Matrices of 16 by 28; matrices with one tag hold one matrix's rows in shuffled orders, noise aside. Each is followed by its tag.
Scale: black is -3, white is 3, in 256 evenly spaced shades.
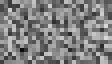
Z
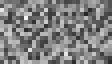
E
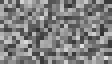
E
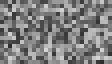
Z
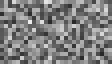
Z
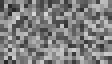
Z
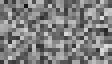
Z
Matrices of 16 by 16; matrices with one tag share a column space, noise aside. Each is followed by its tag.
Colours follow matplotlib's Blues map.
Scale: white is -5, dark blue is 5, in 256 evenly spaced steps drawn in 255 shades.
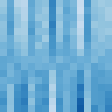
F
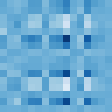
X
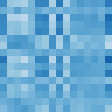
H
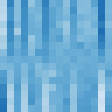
F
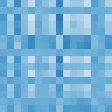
H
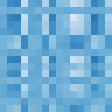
H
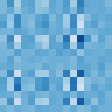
X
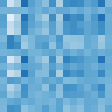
H
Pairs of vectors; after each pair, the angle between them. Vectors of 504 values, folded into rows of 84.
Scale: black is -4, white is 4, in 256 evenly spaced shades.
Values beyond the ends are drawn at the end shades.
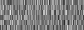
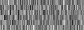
partly opposed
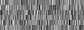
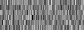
partly opposed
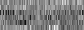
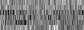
nearly parallel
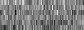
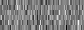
orthogonal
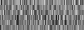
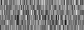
nearly parallel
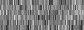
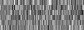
partly opposed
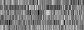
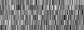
partly opposed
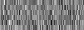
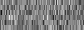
orthogonal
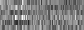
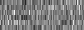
partly opposed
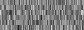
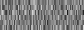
orthogonal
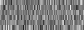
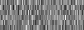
orthogonal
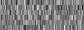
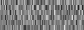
nearly parallel
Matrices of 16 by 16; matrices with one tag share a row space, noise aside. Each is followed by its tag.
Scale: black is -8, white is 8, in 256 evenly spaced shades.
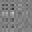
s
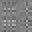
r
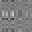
s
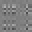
r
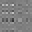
s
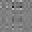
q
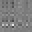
s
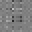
q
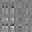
s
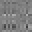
r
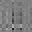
q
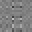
q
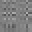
r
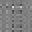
q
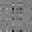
q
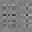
r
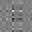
q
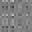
s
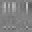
r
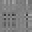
r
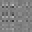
s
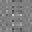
q
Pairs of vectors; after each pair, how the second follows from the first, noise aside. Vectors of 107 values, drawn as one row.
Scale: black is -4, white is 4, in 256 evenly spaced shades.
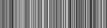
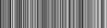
shuffled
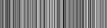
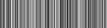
shuffled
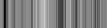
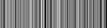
shuffled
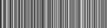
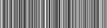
shuffled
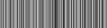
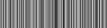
copied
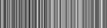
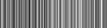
copied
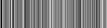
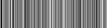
copied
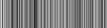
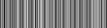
shuffled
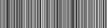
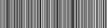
copied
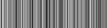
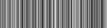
shuffled
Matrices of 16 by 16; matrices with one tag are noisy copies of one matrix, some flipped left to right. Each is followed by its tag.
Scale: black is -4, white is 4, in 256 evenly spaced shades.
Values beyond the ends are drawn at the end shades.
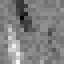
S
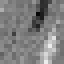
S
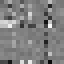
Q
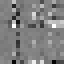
Q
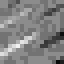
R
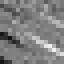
R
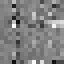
Q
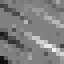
R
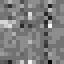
Q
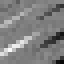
R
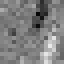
S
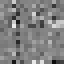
Q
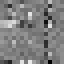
Q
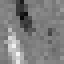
S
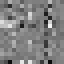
Q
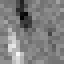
S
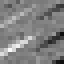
R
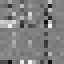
Q
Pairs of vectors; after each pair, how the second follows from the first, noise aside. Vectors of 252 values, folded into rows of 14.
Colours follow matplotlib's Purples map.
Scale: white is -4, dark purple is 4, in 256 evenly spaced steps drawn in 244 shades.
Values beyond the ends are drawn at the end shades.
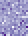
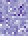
shuffled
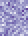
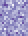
shuffled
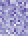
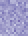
shrunk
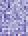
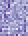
copied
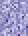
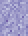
shrunk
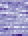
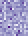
shuffled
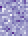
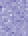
shrunk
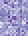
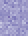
shrunk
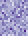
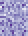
shuffled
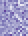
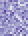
copied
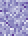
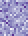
copied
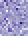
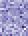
shuffled
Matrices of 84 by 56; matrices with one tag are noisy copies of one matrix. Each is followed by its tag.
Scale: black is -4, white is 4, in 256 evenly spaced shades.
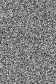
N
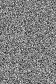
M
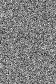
N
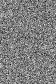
N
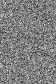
N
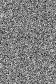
N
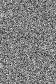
N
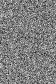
N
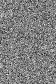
N
